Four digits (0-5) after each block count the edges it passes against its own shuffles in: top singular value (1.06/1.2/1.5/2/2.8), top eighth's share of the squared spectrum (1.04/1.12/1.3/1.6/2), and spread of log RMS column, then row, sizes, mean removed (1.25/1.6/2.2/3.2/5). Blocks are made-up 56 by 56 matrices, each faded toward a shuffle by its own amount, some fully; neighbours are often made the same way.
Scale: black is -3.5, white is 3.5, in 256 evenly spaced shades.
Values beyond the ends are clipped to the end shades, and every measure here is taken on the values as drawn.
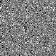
2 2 2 0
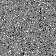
0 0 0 0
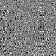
4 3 2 2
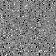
3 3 1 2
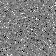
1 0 0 0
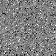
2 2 0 1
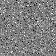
2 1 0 0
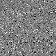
3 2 0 1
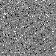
2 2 1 0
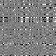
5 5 2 3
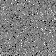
2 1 0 0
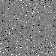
2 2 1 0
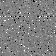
3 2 0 1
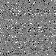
3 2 1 1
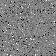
0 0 0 0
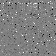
3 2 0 1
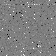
1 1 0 0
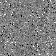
1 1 1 0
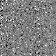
1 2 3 0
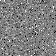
0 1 1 0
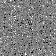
0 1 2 0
